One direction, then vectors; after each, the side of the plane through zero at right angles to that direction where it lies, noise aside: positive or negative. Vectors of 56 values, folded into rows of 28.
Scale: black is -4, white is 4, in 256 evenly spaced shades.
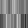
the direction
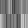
negative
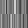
positive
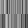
positive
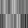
positive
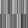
positive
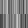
positive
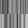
negative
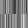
negative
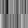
negative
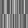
positive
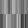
positive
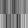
negative
